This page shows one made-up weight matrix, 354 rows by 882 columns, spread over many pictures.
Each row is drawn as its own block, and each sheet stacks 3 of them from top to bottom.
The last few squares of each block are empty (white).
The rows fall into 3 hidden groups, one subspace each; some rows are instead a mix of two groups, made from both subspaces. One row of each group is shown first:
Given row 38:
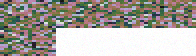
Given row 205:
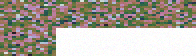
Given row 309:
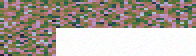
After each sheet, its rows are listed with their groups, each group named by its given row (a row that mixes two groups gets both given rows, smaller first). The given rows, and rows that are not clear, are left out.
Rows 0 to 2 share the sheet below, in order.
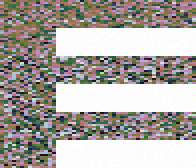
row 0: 205
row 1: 38
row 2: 205
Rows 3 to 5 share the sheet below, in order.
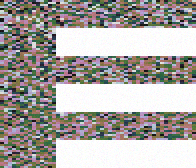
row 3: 38
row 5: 38
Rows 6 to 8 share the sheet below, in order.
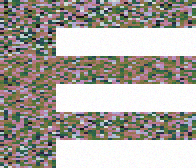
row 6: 309
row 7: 309
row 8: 309
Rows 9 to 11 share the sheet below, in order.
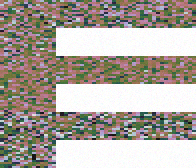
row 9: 38
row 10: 38
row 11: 38
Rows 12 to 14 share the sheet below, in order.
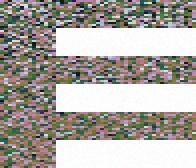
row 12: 38
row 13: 309
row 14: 38
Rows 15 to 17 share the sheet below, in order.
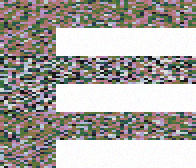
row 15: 309
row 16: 309
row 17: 309
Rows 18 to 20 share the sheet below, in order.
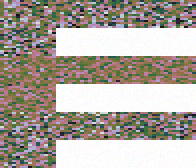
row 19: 309
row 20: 205
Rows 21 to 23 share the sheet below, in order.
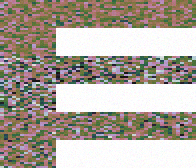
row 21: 38
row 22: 38
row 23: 309
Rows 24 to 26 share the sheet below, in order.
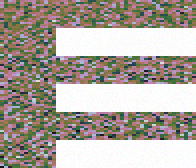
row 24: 309
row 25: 38
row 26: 309
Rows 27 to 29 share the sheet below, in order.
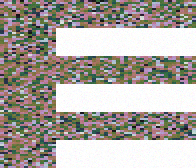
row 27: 205
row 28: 309
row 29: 205
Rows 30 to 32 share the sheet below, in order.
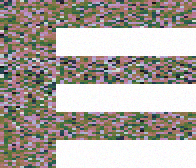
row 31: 38
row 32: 205
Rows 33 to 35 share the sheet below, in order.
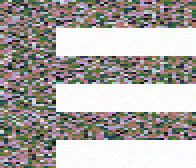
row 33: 38
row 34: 38
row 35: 38
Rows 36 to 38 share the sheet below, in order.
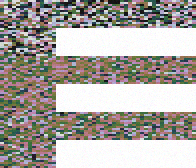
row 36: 309
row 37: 205
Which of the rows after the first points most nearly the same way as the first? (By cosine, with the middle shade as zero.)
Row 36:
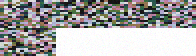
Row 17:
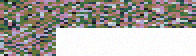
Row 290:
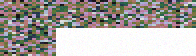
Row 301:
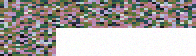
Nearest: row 301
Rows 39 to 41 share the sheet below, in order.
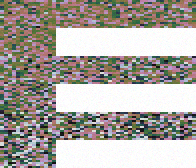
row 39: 38
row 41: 205
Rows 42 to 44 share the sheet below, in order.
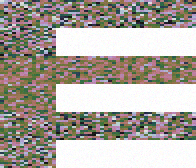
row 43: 309
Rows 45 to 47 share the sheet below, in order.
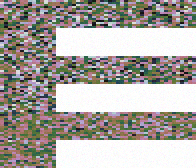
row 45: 309
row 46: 205
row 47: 309
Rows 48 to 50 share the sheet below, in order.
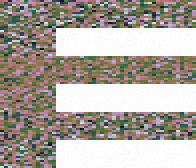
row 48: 38
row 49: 205 and 309
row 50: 309
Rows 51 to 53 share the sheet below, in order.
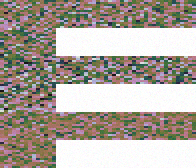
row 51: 309
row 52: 205
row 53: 38
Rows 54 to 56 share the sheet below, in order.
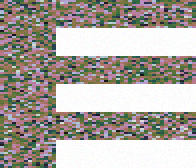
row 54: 38
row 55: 205
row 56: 205
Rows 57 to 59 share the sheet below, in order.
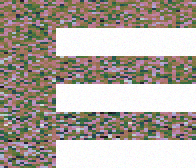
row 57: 205
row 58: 38
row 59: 309
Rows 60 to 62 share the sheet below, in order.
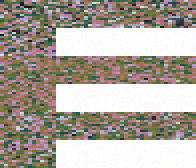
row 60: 205
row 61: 38
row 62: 205
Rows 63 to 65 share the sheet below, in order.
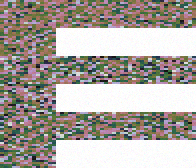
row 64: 309
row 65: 38
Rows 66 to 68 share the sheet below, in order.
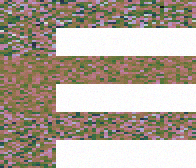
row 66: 38
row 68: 205
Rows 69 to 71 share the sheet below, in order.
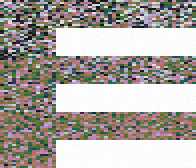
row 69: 205
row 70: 309
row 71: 205
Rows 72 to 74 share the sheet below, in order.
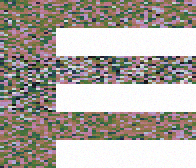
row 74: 205
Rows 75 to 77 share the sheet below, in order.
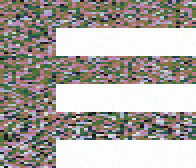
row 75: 205
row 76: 309
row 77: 309
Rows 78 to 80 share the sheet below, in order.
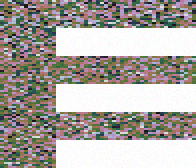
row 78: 38
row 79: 205
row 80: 38
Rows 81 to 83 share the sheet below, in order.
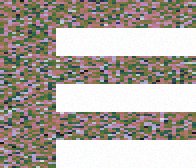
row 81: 205
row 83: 38
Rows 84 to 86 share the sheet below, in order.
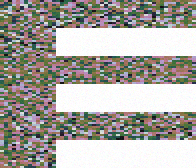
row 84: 38
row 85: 309
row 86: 205
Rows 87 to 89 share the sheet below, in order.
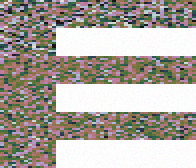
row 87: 38
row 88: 309
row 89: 205
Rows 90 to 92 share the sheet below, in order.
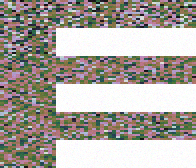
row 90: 205
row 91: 38
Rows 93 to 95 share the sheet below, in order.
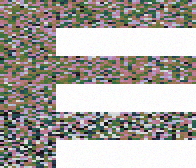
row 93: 38
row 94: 309
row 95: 309
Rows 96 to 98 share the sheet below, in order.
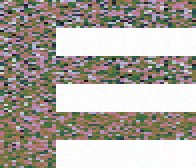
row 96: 38
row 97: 38
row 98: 205
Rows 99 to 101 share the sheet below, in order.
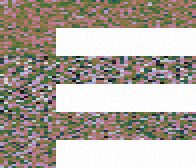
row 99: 309
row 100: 309
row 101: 205
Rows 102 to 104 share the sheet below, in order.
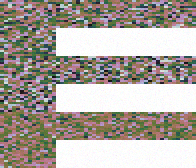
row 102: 205
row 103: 309
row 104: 38 and 205
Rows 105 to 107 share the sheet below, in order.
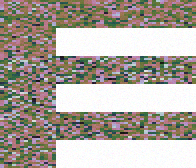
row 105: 38
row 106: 38
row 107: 38
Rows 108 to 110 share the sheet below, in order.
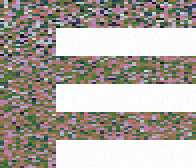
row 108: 309
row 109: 38
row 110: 205
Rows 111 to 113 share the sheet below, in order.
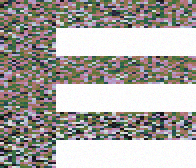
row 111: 38
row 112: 38
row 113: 38
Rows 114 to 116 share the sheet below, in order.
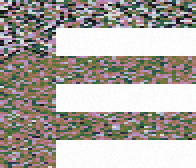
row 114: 38
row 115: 38
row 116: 38
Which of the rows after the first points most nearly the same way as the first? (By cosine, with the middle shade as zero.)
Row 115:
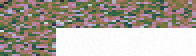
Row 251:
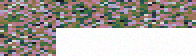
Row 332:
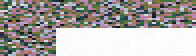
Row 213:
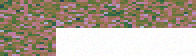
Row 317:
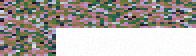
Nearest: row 213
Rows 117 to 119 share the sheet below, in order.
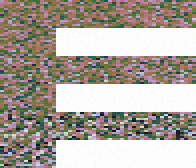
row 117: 205
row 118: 205
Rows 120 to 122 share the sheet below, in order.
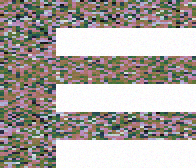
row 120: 205
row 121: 38
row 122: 38
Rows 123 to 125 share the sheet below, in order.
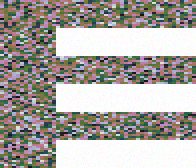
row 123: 309
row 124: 38
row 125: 205
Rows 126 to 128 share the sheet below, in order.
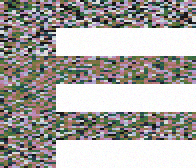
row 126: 205
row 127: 309
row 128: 38
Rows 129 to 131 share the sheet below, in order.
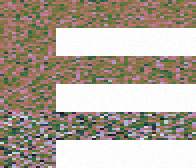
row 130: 309
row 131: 38
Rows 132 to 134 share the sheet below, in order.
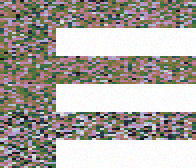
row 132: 205
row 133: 309
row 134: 38
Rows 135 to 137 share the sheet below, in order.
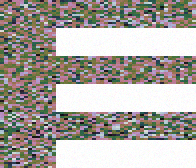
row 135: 38
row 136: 309
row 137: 38
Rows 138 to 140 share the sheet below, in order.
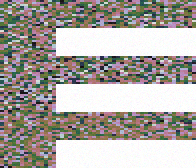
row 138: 38
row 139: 309
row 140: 38 and 309
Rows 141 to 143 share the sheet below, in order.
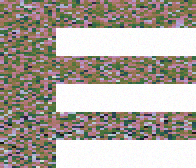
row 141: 205
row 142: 309
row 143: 38
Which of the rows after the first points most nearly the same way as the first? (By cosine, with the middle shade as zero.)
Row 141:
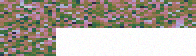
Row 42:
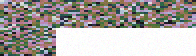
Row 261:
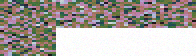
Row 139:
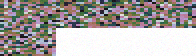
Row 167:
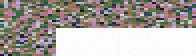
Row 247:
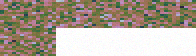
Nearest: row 42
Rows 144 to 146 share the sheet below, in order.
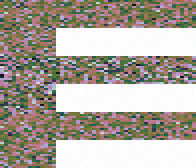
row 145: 38
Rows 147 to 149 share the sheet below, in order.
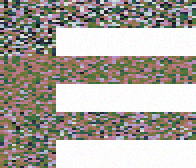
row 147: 309
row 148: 309
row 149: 205
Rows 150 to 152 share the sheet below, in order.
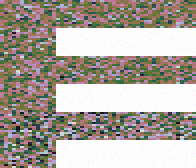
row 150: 205
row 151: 205
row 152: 205
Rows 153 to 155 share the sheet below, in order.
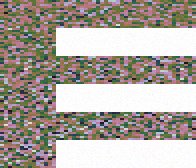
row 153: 309
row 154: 309
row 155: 309
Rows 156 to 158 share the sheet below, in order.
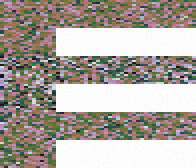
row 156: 205
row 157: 38
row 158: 38
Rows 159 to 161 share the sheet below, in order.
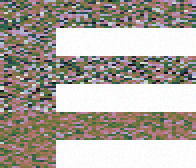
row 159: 309
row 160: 205
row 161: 38
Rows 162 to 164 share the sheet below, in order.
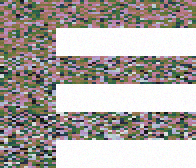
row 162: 205
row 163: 38
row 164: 38
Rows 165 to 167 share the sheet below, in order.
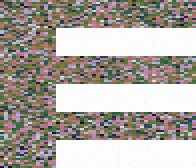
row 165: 205
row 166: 205
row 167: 309
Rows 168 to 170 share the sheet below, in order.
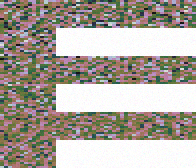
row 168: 309
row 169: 309
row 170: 309
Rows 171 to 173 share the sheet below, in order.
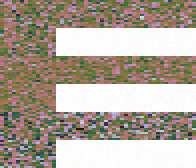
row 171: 205
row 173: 309
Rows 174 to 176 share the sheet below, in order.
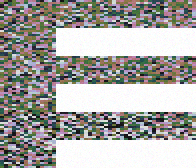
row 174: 38
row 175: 205
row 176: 38
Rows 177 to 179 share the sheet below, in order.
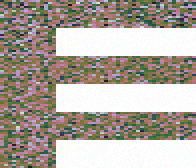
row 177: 205
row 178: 205
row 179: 205
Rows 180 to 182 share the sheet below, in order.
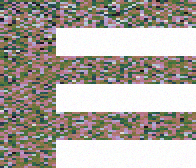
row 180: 38
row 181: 309
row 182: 38
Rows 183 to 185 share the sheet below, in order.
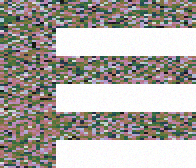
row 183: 38
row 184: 205
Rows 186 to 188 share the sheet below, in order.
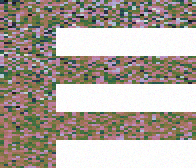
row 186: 309
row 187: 38
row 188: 205
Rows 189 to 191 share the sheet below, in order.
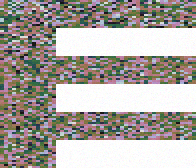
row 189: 38
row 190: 205
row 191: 205
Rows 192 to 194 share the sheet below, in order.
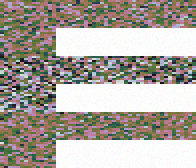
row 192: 205
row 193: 205
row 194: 38
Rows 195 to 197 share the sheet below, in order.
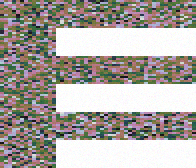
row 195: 205
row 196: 38
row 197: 38
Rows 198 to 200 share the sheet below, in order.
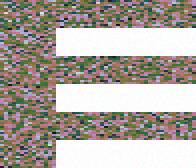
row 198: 309
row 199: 309
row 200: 309
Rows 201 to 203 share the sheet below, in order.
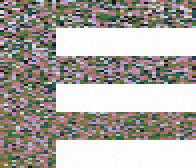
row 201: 38
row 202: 38
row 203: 205
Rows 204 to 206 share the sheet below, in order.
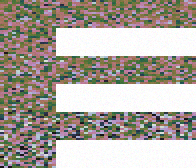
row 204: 205
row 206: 309
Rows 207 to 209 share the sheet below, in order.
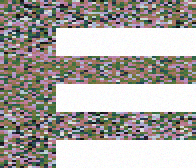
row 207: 205
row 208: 309
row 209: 205
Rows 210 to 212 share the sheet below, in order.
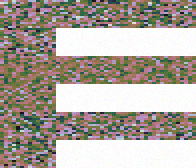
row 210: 309
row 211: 309
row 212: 205
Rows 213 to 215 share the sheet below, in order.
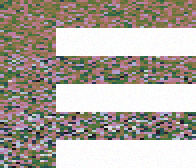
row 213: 38
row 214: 38
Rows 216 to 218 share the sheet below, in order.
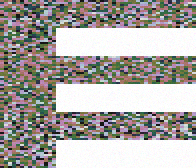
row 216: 205
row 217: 309
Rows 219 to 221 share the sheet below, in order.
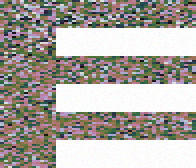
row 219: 205
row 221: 38
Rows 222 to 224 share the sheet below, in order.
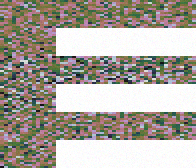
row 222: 38
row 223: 38
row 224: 309
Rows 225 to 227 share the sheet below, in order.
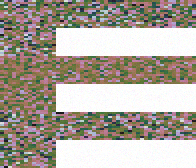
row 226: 309
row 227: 38
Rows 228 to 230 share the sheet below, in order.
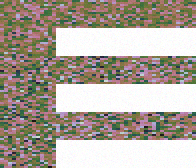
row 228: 205
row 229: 205
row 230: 38
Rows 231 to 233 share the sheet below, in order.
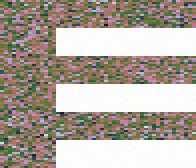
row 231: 205
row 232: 205
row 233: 38
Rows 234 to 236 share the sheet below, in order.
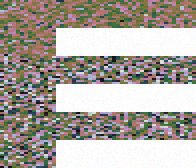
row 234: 38
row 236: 309
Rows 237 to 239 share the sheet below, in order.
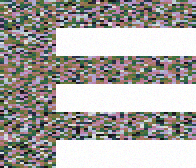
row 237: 309
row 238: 309
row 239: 309
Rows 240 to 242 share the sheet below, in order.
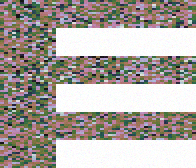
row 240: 205
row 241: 205
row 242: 38
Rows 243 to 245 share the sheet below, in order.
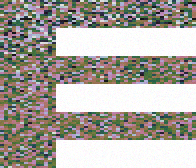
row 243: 205
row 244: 205
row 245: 309
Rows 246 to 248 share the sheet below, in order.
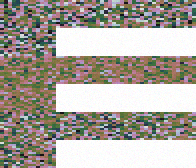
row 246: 309
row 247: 38 and 309
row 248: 38
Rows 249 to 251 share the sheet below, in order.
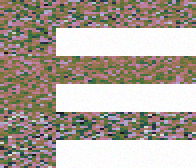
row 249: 205
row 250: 205
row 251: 38
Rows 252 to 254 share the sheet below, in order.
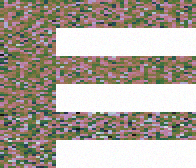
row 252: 309
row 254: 309
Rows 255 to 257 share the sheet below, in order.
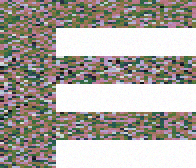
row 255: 38
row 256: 38
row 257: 38
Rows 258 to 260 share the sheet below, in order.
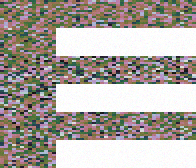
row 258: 309
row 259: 205
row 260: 205
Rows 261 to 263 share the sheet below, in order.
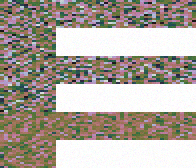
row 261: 38
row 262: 309
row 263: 309
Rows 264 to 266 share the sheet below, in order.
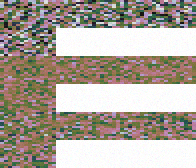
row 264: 309
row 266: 38
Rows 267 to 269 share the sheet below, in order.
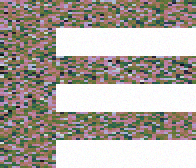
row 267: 205 and 309
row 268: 38
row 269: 38
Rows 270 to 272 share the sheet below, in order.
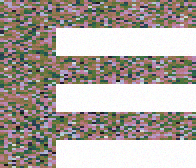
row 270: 205
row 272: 205
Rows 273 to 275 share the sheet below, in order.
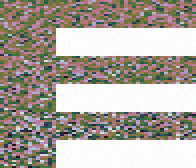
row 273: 309
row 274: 205
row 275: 205
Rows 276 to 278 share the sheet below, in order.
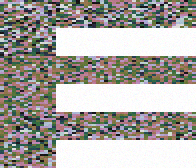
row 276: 205
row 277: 205
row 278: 205
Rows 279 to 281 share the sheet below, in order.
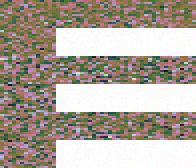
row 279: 38
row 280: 309
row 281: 309
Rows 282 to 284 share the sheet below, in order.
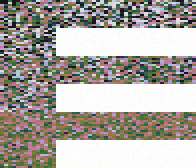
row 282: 309
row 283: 205
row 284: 205
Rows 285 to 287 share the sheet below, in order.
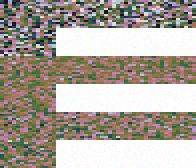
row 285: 309
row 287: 309
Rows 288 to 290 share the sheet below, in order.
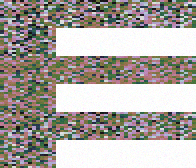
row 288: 205
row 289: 205
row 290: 205
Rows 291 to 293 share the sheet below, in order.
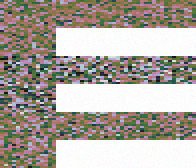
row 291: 38
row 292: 309
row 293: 205
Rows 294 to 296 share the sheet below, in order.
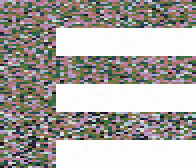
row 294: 309
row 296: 205
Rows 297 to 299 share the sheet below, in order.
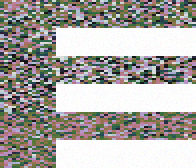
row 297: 205
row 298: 38
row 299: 38
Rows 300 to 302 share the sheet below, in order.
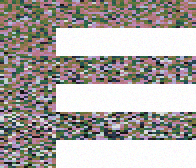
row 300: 205
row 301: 309
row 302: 38
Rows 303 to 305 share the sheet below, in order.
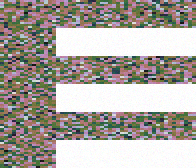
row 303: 309
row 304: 38
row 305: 38
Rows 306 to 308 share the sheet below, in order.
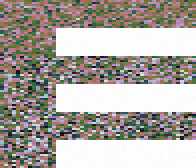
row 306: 205
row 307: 205
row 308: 205
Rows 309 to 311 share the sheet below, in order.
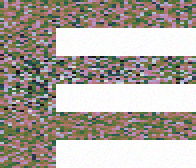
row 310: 205
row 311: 38
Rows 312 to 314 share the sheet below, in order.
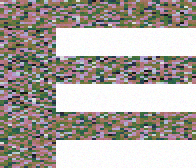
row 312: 309
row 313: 38
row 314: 38
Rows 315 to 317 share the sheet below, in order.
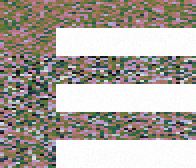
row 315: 309
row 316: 205
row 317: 38
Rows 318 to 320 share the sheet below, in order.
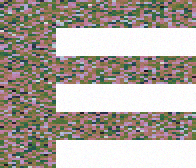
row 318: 38
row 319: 38
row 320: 205
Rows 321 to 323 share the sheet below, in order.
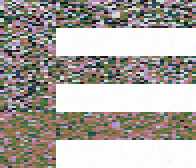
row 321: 38
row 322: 205
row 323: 38
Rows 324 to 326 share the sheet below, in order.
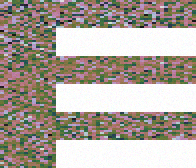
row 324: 38
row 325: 38
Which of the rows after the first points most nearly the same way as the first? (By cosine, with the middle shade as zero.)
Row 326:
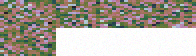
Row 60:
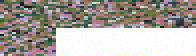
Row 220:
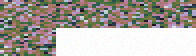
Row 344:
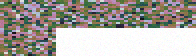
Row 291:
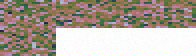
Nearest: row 220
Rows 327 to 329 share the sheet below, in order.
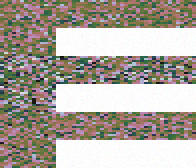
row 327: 205
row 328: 38
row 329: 38
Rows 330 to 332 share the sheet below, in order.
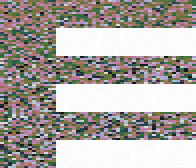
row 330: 309
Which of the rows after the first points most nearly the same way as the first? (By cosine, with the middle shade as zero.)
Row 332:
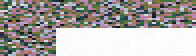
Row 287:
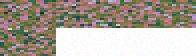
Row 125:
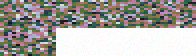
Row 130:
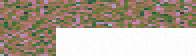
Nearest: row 287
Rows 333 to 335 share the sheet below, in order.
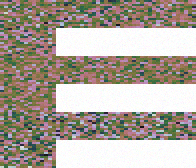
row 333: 309
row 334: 205
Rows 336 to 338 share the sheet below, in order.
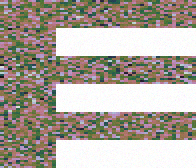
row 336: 309
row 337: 38
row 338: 309
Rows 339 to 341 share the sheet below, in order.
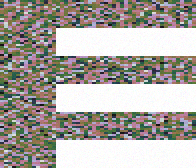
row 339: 309
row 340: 38
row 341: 38
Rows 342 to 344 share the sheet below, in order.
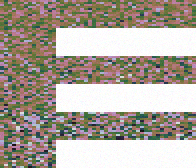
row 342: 38 and 309
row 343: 38 and 309
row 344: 205
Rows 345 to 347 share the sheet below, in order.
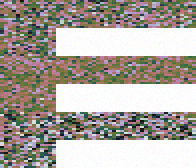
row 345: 205
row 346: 38 and 205
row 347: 205
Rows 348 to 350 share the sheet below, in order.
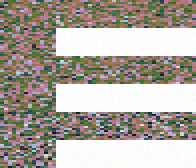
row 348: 38
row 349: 205
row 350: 309
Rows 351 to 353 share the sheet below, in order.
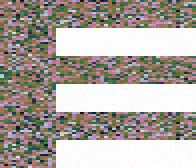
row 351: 205
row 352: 38
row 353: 205
